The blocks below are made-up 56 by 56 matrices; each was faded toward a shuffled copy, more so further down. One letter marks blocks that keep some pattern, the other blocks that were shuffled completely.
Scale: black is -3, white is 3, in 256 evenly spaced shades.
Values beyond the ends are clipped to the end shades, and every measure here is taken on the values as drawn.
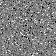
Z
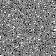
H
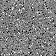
Z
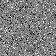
Z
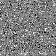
H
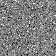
Z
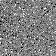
Z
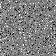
H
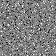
Z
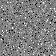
Z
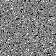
Z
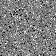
Z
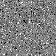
H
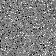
Z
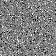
Z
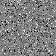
H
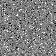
H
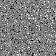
H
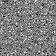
H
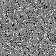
Z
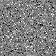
H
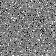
Z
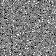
Z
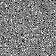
H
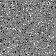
Z
